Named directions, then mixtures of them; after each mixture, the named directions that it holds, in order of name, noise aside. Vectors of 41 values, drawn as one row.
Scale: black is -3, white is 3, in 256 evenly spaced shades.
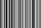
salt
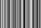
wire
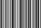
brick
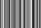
salt, wire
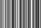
brick, wire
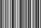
brick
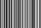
brick, salt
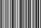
brick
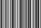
brick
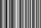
brick, salt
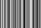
wire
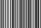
brick, salt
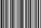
brick, wire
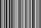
salt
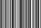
brick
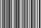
brick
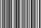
brick
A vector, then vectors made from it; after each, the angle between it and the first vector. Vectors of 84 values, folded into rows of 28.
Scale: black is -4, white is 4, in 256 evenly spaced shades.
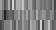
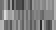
nearly opposite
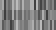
partly aligned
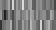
nearly parallel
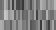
nearly opposite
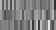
partly aligned
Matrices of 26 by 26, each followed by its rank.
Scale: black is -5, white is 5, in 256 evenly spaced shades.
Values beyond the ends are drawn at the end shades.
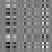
one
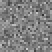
full rank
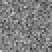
full rank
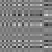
one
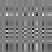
one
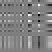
one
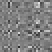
three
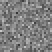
full rank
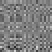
three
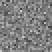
full rank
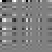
one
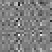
three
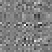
three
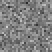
full rank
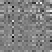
three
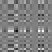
one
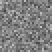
full rank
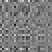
three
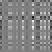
one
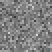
full rank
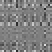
three
